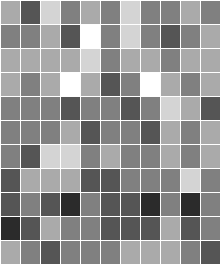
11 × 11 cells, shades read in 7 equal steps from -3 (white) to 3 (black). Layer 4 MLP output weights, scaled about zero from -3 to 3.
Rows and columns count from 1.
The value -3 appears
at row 2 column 5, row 4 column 4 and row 4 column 8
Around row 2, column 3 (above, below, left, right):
-2 -1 0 1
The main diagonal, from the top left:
-1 0 -1 -3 0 0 0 0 0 1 1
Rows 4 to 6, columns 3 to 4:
-1 -3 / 0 1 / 0 -1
